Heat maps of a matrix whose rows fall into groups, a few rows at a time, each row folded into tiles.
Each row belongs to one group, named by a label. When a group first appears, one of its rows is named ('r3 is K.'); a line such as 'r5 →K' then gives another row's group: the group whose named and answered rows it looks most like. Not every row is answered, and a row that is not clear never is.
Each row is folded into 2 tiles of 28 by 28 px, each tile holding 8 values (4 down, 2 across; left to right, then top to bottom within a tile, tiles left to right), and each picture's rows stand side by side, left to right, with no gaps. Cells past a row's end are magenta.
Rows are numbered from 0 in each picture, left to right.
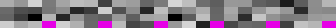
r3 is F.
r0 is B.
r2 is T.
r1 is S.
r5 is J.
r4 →T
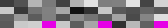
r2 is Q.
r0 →J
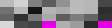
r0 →T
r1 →F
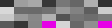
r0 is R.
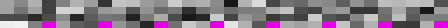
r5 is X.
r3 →B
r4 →S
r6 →X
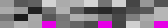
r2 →B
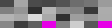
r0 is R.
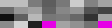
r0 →F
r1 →Q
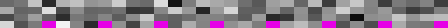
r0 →S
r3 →J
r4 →X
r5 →B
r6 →T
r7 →R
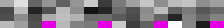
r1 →R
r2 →S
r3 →F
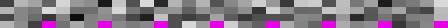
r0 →S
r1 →T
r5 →S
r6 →T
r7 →J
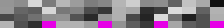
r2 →Q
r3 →T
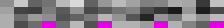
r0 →R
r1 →Q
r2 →Q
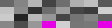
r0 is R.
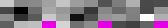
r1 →T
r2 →R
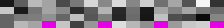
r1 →S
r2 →B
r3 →B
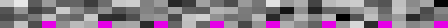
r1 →X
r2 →F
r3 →J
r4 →X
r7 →T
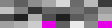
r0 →X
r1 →B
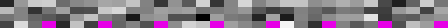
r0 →J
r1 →J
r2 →T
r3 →B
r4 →Q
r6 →R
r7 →J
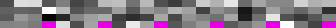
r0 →S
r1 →X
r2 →B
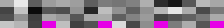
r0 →Q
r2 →S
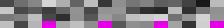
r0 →X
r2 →R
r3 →X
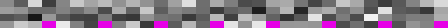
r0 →B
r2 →F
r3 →Q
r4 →X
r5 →X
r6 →T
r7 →J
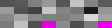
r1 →R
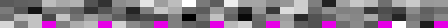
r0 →X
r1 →R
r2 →S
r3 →T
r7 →F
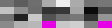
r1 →Q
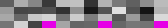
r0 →R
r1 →Q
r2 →J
